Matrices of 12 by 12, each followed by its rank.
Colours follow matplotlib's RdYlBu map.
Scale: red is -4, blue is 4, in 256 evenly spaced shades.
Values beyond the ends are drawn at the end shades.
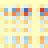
one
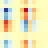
one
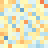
full rank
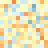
full rank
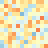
full rank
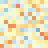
full rank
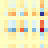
one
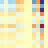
one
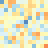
full rank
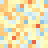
full rank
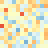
full rank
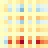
one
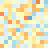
full rank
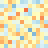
full rank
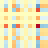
one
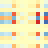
one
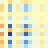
one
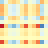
one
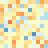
full rank
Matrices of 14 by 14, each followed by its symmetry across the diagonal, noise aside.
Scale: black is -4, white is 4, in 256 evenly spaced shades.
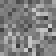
symmetric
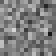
neither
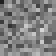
neither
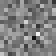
antisymmetric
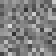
antisymmetric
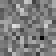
neither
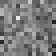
neither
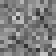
symmetric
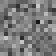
symmetric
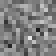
antisymmetric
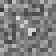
symmetric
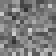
neither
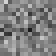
neither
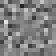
antisymmetric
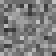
symmetric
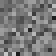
symmetric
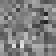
antisymmetric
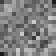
symmetric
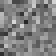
antisymmetric
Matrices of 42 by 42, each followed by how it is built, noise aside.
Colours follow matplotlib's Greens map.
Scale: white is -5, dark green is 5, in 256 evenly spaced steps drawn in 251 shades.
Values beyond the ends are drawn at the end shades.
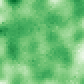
smooth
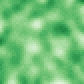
smooth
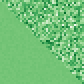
upper triangular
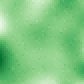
smooth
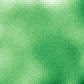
smooth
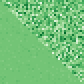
upper triangular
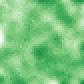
smooth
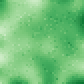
smooth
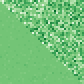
upper triangular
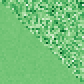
upper triangular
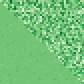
upper triangular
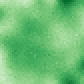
smooth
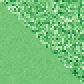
upper triangular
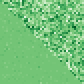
upper triangular
